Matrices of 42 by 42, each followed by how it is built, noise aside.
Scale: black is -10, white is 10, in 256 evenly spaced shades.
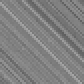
Toeplitz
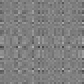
low rank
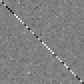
diagonal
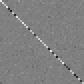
diagonal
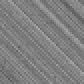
Toeplitz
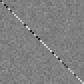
diagonal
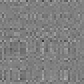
low rank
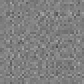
low rank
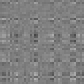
low rank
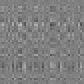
low rank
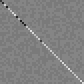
diagonal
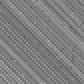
Toeplitz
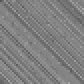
Toeplitz
